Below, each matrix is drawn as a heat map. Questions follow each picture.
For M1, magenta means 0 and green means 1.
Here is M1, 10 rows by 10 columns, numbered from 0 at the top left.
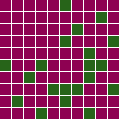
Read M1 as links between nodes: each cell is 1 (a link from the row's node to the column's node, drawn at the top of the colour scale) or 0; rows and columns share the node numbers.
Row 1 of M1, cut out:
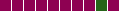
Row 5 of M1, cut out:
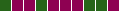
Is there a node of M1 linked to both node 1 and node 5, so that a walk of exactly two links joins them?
yes
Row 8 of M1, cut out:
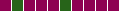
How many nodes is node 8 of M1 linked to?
2
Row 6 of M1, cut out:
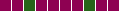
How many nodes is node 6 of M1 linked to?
2
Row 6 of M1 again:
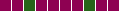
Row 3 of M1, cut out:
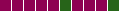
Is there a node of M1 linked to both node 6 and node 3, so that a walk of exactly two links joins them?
no
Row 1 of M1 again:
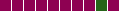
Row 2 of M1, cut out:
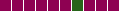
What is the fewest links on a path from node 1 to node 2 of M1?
5
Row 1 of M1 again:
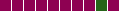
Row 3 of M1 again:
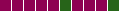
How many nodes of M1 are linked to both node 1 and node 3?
0
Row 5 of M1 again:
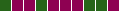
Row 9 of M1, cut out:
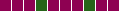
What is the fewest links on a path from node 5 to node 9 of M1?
2
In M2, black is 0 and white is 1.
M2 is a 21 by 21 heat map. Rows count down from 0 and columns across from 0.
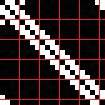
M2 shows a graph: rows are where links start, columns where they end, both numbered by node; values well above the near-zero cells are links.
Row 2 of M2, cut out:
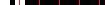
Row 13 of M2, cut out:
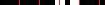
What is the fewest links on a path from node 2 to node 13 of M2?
5
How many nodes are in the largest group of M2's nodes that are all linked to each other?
3
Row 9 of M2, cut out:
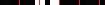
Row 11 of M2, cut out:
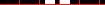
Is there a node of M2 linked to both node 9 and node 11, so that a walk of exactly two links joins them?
yes
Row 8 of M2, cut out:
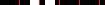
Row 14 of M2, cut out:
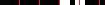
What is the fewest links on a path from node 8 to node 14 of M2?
3
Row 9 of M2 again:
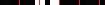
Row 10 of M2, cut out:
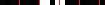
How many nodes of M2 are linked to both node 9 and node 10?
2
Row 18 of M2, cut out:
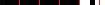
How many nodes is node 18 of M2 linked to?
4
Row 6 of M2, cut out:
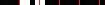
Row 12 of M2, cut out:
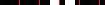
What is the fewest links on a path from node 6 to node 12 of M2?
3
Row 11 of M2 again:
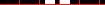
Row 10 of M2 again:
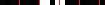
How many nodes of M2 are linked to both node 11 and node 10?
2
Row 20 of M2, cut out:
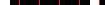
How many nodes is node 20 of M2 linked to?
4
